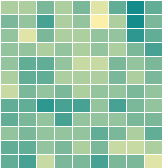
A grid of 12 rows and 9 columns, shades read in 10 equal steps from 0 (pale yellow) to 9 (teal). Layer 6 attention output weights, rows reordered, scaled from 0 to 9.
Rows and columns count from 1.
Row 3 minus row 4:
0 -3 2 -1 0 0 1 3 -1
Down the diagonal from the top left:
3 4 5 4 2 3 4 5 5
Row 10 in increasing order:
3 4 4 4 4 5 5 6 6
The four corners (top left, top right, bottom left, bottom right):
3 6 6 1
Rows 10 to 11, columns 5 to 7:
4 6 5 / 3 5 2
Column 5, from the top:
5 4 3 3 2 3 3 7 4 4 3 5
